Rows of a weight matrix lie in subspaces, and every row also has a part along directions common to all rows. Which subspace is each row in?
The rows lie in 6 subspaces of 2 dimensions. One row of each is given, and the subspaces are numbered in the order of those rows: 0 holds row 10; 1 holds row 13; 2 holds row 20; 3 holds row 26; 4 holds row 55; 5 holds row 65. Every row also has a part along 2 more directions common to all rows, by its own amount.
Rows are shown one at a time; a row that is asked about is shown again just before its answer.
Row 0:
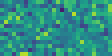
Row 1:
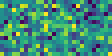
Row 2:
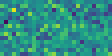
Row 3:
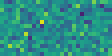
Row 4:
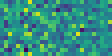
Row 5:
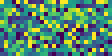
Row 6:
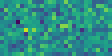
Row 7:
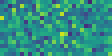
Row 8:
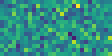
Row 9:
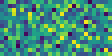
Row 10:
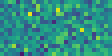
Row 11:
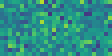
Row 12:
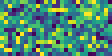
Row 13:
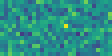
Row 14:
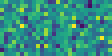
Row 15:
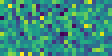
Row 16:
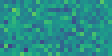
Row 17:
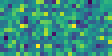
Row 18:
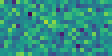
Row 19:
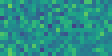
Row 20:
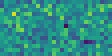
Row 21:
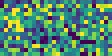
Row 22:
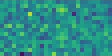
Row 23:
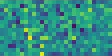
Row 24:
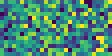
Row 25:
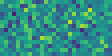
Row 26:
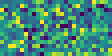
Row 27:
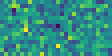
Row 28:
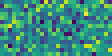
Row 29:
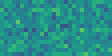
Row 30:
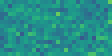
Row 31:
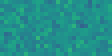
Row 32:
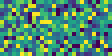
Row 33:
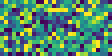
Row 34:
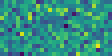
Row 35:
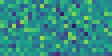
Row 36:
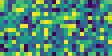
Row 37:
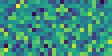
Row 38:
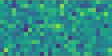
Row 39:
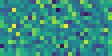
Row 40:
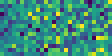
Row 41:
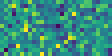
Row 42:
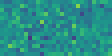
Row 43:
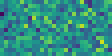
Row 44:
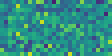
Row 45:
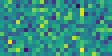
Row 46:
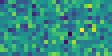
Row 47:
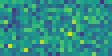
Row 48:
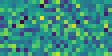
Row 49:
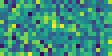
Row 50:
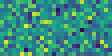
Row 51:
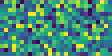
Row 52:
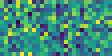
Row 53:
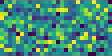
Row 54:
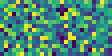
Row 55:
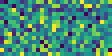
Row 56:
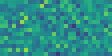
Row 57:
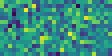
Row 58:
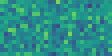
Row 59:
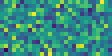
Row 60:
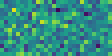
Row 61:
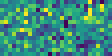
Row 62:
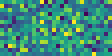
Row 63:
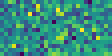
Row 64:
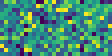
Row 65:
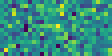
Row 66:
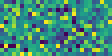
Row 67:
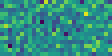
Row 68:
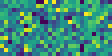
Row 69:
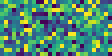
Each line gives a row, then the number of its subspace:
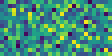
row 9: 3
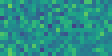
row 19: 1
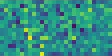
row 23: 3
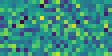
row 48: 1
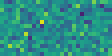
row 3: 3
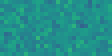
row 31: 4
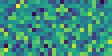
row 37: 5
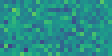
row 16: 2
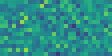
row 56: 1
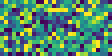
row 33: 1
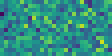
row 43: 0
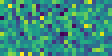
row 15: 1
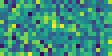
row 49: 5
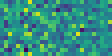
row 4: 1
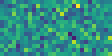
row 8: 3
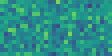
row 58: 4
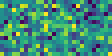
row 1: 4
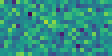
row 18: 5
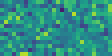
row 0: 4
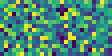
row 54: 5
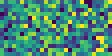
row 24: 0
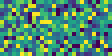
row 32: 0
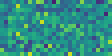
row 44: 5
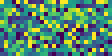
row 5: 5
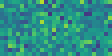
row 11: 2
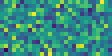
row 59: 5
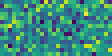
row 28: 2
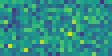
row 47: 2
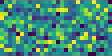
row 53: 0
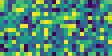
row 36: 4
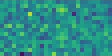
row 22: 4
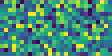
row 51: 5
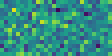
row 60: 1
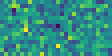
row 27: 5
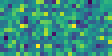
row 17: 4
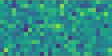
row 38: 5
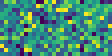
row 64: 3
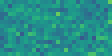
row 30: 0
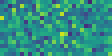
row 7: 1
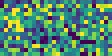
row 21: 2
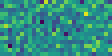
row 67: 2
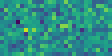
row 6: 3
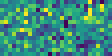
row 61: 2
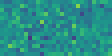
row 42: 3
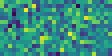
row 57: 2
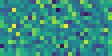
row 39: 1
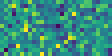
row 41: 5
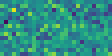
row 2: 4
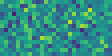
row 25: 0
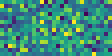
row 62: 2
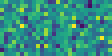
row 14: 4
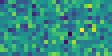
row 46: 4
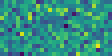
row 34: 1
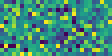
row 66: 2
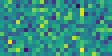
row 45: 3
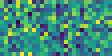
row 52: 3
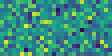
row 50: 0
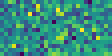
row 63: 0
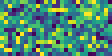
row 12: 0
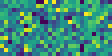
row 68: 3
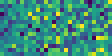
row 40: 0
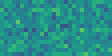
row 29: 3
